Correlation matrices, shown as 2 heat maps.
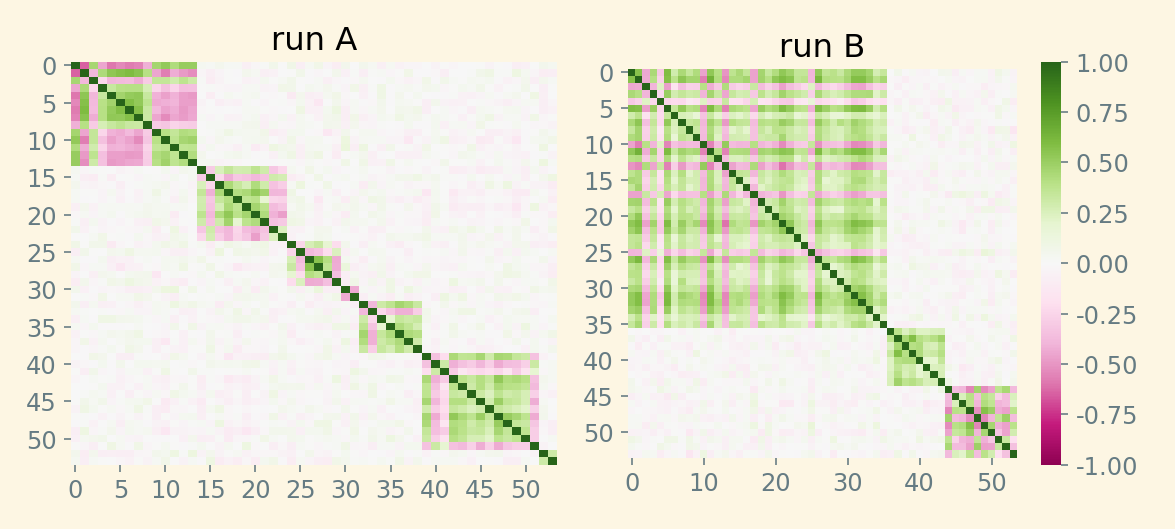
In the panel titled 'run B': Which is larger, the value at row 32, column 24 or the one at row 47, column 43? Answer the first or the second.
the first
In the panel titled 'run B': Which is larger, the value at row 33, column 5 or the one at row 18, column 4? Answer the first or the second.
the first
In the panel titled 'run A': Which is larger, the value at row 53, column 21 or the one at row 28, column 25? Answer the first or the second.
the first
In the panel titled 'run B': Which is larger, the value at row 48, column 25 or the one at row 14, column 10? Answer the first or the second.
the first
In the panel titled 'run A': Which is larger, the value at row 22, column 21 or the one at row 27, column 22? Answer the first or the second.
the second
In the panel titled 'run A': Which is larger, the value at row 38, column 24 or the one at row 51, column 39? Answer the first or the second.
the first
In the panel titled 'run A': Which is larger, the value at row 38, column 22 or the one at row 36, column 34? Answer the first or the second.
the second
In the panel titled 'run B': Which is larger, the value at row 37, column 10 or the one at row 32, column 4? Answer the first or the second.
the first
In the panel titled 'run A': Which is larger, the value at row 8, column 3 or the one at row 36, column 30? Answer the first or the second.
the first
